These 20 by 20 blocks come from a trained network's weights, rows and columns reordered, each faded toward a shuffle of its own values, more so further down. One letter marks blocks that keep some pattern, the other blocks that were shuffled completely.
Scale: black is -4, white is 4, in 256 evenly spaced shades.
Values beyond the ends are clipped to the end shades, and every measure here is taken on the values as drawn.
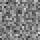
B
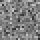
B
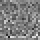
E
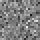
B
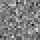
E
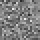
B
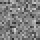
E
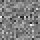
E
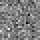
B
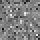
B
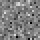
B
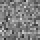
B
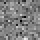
E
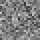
B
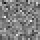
B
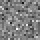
B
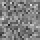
B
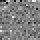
E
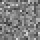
B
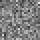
B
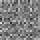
E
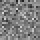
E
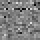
E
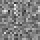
E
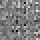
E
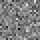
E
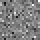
B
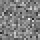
B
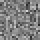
E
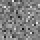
B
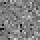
B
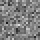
E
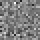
E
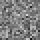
E
